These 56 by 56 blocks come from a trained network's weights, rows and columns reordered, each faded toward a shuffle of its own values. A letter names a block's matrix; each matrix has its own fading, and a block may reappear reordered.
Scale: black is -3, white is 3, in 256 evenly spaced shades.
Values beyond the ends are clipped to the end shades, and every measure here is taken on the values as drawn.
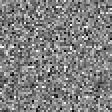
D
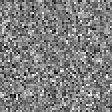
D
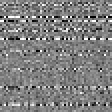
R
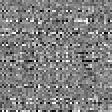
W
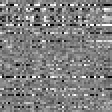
R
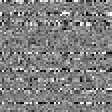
W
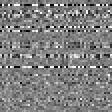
R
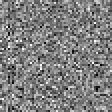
D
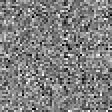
D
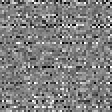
W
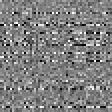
W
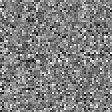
D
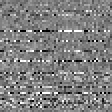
R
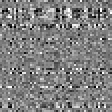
W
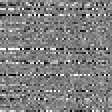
R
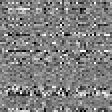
W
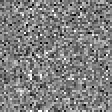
D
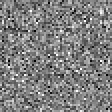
D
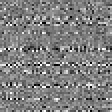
W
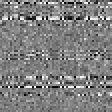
R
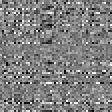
W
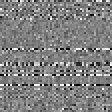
R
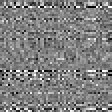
R
